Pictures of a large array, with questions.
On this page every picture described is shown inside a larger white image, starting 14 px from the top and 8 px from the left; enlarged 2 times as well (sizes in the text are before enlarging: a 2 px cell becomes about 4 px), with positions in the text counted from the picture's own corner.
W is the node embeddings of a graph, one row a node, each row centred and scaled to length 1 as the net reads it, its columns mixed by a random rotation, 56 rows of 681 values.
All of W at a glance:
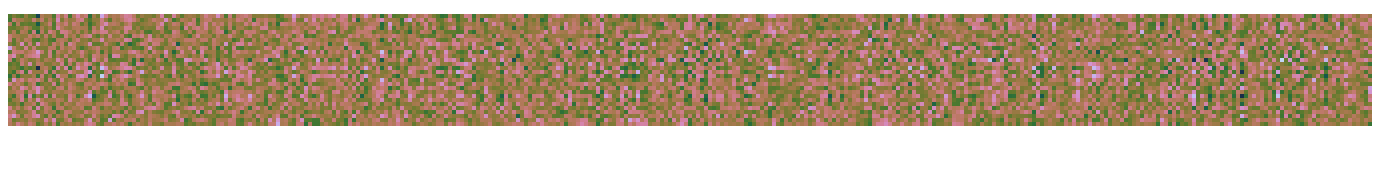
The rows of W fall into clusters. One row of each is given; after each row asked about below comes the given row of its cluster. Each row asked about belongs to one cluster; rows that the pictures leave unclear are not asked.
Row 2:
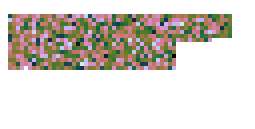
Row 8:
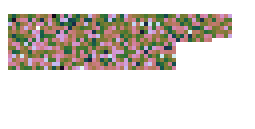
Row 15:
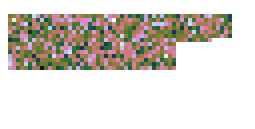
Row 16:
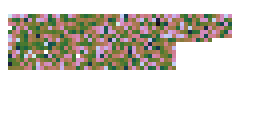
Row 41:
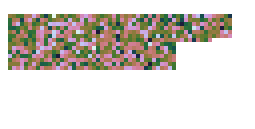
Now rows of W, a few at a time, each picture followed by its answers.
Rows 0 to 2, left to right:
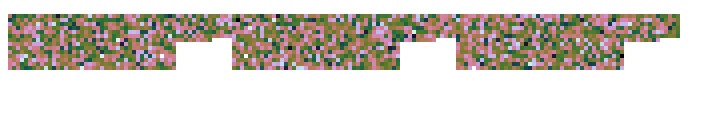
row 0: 8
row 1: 8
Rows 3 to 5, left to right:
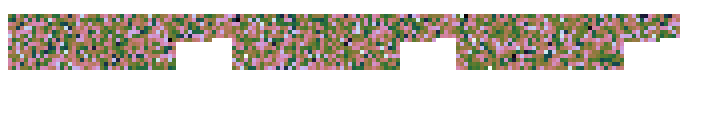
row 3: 8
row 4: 8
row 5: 15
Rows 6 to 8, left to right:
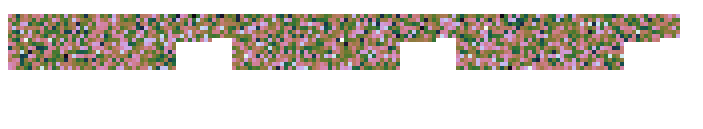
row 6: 15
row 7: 8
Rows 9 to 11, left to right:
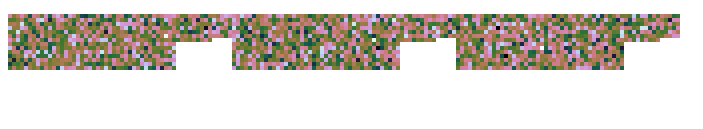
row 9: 16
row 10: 16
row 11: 41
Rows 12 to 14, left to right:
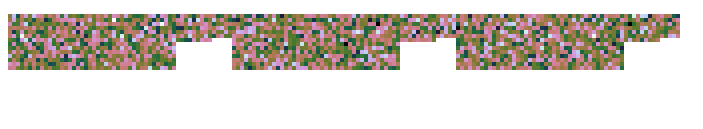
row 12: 15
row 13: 8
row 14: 41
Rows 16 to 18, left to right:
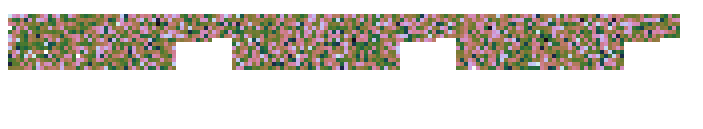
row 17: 15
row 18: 2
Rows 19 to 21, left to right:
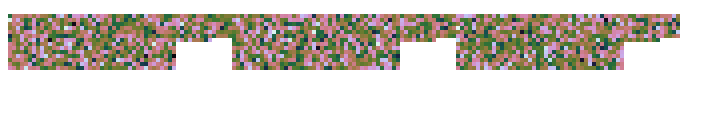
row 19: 2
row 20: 2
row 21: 16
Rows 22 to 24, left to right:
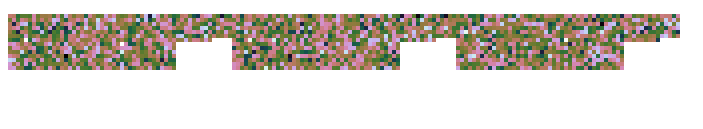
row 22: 15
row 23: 15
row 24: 8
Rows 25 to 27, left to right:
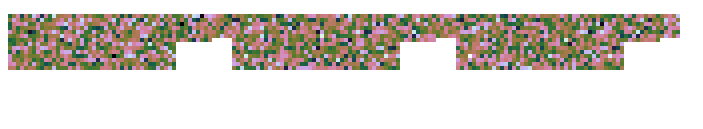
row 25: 41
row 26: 8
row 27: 8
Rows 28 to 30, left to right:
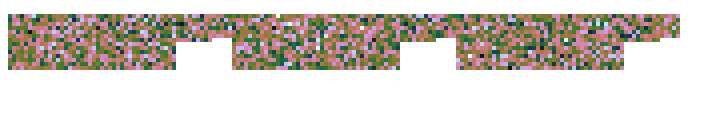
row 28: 41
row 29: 41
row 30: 8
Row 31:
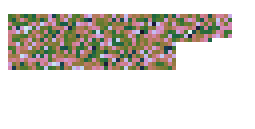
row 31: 8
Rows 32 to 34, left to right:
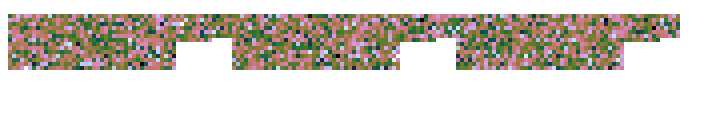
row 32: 2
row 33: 16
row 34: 16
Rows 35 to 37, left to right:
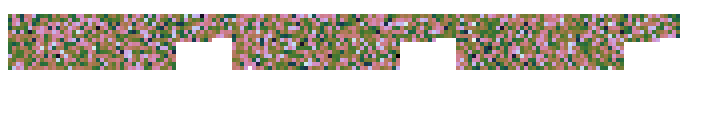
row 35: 41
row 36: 2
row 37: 15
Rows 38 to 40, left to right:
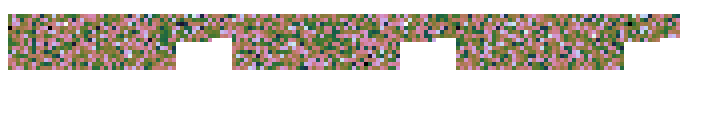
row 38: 41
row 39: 2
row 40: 41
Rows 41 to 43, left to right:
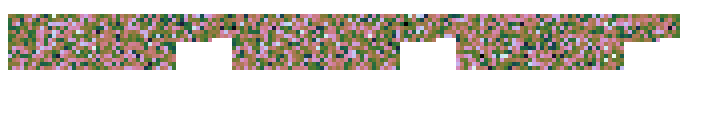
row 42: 41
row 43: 2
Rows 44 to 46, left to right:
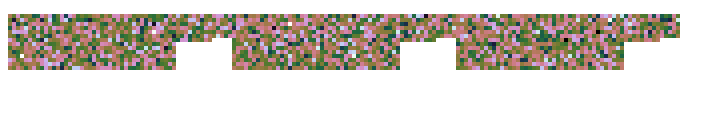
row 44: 8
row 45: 41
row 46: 2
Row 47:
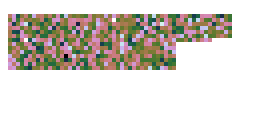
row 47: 15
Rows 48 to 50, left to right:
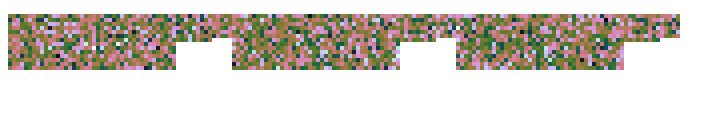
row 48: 41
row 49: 16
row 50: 16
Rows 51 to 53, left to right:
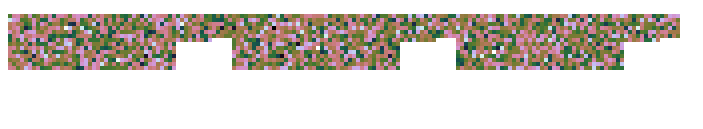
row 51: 2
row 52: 41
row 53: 16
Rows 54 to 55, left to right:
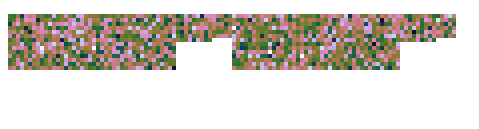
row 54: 41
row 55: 16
